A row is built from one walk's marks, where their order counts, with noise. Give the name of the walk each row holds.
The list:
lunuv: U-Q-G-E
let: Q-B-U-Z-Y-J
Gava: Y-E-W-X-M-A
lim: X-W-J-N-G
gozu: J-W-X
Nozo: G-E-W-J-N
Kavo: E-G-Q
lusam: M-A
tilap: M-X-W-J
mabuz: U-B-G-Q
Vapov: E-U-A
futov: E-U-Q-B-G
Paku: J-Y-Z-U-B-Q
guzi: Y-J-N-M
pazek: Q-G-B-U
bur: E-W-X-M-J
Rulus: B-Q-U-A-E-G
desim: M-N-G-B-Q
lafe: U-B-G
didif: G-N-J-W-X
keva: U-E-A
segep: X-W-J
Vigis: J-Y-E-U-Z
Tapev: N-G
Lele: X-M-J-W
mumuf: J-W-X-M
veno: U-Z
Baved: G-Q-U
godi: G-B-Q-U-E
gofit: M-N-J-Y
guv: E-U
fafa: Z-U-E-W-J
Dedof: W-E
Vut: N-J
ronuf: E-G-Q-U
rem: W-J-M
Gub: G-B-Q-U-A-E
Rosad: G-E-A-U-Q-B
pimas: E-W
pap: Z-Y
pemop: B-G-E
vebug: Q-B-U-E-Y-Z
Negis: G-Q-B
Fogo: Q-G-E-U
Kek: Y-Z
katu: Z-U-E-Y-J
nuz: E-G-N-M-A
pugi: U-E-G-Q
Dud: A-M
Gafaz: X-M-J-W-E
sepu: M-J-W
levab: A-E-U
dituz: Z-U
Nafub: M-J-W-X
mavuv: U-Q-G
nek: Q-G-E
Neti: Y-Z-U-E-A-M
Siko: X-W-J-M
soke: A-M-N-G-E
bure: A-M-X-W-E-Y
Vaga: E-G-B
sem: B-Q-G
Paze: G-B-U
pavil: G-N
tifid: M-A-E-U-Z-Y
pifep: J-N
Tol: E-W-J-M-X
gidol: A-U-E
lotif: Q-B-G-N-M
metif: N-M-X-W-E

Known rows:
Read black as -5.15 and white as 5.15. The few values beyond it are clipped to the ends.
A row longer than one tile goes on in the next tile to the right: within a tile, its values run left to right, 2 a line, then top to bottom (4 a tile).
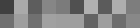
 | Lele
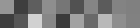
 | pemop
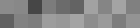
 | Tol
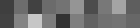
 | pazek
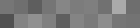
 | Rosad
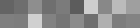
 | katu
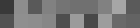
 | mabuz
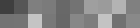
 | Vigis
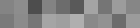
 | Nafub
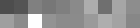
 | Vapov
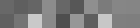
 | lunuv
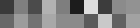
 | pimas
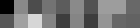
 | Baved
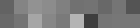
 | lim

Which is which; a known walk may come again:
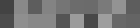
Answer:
mabuz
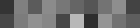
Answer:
sem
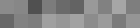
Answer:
Tol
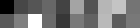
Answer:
dituz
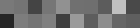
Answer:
Negis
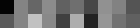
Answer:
mavuv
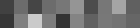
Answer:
pazek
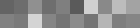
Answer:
katu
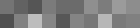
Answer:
godi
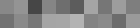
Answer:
Nafub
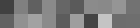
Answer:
pugi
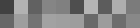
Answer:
Lele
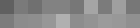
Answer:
Gava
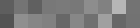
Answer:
Paku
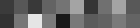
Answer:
Paze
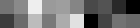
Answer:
pavil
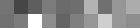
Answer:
gidol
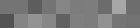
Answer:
Rosad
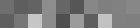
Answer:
lunuv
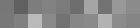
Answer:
Gub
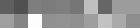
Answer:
keva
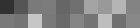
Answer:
Vigis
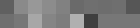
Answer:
lim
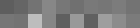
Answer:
Rulus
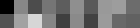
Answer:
Baved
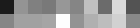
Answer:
lusam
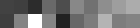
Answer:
guv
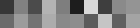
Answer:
pimas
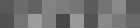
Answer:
futov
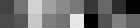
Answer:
Tapev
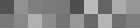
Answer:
fafa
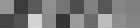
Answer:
pemop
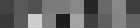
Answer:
lafe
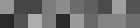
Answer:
Vaga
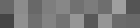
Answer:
desim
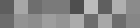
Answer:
tilap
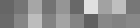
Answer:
gofit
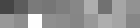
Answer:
Vapov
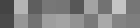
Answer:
Siko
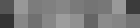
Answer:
lotif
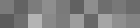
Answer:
soke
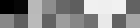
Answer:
Kek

